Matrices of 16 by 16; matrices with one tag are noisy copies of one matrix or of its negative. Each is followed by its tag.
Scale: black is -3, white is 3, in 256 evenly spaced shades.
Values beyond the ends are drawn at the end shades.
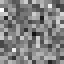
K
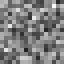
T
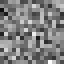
K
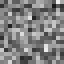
T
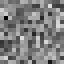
K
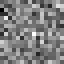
K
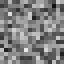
T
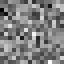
K
